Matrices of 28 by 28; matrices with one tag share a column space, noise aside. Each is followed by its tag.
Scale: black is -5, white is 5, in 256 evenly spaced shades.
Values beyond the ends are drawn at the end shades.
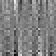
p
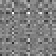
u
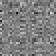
u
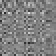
u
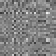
u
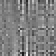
p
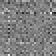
u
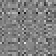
u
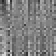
p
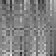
p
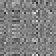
u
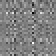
u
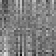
p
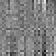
p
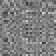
u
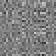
u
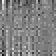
p
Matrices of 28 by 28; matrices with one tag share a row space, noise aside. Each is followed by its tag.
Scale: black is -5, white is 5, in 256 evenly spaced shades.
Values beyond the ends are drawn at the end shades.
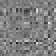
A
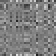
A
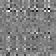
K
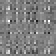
K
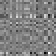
A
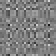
K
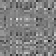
A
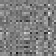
A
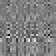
K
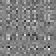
K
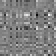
A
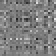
A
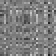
A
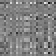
A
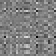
A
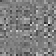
A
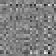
A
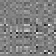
A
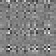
K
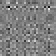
K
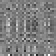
K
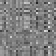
A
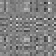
A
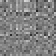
A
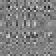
K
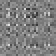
K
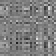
A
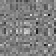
A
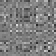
A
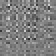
K
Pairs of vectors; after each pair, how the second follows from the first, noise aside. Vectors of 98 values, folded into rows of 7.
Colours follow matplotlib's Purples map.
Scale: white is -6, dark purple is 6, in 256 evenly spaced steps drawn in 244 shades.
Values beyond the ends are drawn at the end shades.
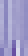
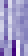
scaled up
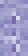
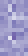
reversed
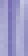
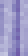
reversed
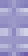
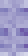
negated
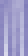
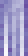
scaled up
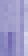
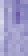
reversed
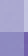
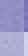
negated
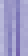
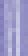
negated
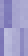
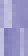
negated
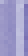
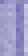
negated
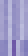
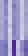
scaled up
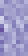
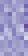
reversed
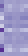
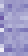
negated
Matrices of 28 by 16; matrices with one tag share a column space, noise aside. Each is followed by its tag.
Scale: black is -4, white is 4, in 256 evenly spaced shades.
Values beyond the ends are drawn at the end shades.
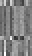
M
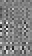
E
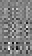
E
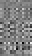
E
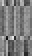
M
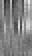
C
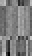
M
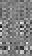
E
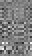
E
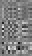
E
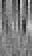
C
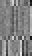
M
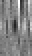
C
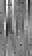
C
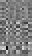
E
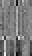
M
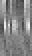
C
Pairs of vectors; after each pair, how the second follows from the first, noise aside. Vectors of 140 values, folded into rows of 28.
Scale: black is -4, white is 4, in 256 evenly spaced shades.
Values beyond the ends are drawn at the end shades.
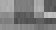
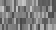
shuffled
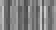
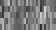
sign-scrambled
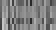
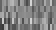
sign-scrambled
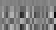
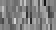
shuffled
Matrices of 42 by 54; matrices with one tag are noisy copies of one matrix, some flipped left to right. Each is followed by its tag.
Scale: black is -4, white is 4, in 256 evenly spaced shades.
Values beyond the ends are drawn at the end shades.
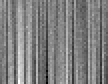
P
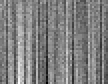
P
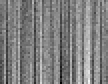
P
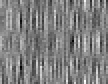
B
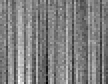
P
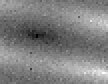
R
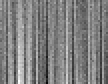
P
